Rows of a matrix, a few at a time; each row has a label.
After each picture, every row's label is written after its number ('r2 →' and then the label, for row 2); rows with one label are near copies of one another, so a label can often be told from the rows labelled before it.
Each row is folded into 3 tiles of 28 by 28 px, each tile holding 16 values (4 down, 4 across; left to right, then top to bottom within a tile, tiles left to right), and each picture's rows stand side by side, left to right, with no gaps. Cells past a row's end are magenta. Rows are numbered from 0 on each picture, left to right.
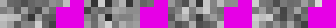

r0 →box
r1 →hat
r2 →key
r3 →box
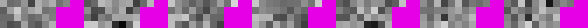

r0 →key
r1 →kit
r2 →box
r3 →box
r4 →kit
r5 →hat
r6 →hat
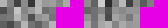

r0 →key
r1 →hat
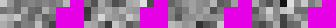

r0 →box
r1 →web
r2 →kit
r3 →key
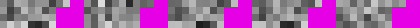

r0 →kit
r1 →hat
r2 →kit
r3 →kit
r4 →key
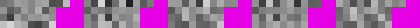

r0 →kit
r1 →hat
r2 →key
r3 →hat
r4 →key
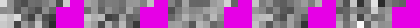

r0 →box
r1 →box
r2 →web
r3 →box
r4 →hat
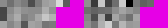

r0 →web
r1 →hat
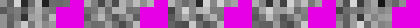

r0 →hat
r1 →key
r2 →key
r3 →key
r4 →hat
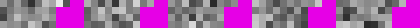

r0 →web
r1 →key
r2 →hat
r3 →box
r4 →kit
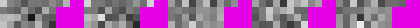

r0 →box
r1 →box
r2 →hat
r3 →key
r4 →hat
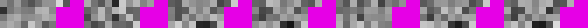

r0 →web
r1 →key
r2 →kit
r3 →kit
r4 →hat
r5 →kit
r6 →kit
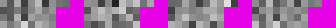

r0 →hat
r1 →key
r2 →web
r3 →hat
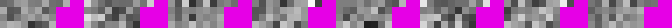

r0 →kit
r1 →box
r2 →hat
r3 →web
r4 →kit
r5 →box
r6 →web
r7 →hat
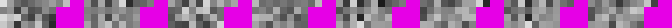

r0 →box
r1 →hat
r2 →key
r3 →box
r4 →hat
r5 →web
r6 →hat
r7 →web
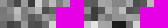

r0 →key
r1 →kit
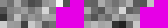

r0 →web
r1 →kit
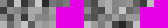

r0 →hat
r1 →kit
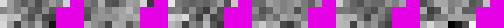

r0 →box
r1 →web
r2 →box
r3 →kit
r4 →box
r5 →kit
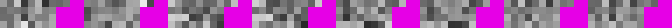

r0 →hat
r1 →web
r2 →box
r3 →box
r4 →kit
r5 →kit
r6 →hat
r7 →hat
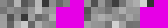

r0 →hat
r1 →web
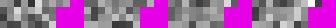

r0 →key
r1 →kit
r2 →web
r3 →web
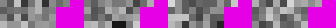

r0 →hat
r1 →kit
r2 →box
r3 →key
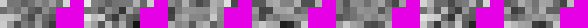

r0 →box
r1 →box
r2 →web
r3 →kit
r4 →kit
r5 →box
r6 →kit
